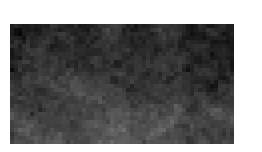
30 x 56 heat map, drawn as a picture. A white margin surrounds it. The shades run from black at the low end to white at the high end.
The field climbs toward the bottom. The bottom middle is the ninth with the highest average. No regular stripes run through it. Overall the values sit about 20% of the way up the scale. No row or column stands out. The texture is blotchy.
